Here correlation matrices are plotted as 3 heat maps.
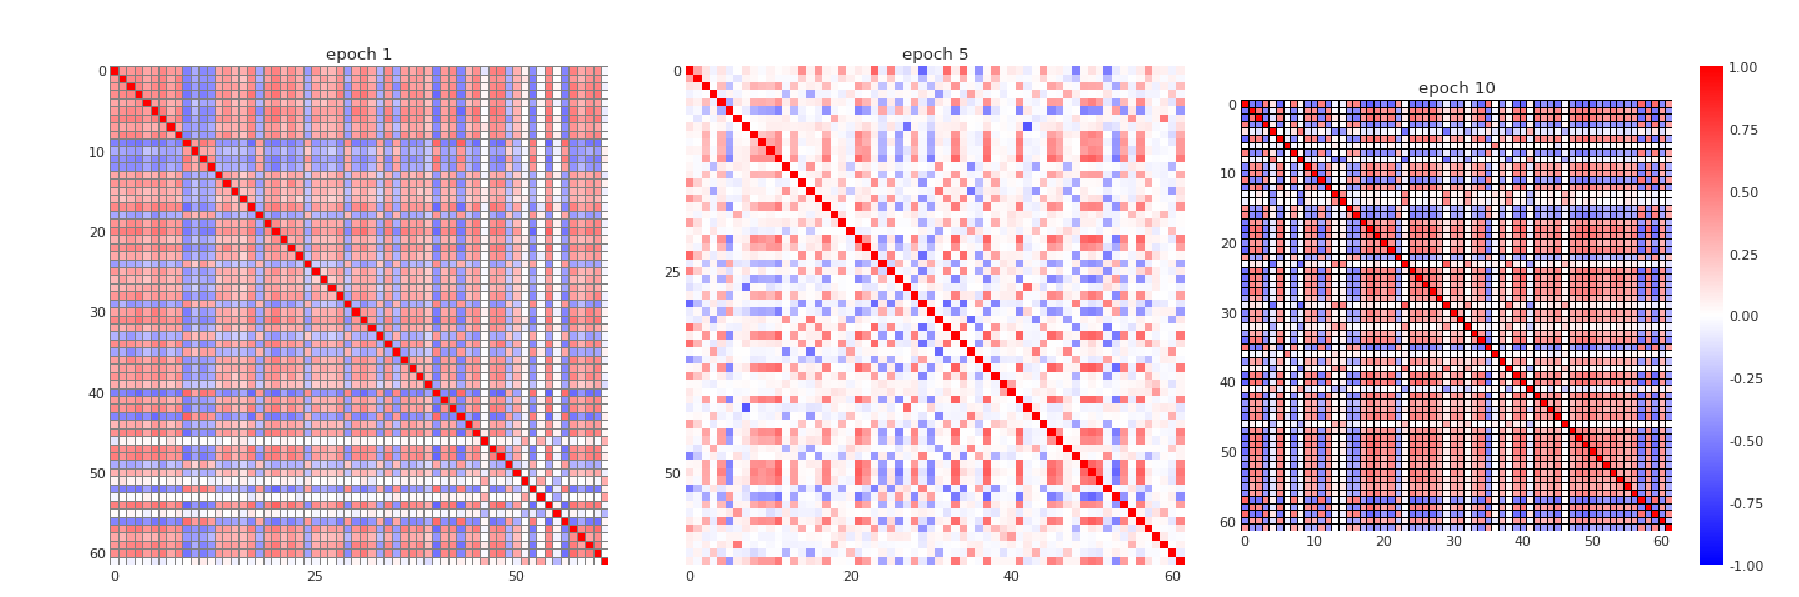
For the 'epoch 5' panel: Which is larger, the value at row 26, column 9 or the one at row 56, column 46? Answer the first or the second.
the second
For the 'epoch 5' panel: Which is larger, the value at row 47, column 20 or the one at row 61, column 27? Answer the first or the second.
the first
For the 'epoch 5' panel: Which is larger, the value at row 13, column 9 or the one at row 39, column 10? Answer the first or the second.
the first
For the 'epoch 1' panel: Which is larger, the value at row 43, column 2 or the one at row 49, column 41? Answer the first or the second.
the second
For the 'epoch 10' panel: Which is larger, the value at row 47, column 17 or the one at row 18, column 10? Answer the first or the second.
the second
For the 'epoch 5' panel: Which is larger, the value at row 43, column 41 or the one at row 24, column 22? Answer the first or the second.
the first
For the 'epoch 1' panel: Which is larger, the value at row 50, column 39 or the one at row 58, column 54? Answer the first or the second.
the second
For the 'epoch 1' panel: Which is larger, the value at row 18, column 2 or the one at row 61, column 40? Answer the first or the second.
the second
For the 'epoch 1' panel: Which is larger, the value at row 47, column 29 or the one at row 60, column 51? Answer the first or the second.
the second
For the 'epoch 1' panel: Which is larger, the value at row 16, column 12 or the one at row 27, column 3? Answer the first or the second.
the second
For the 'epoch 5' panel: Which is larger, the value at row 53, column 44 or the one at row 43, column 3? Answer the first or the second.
the second
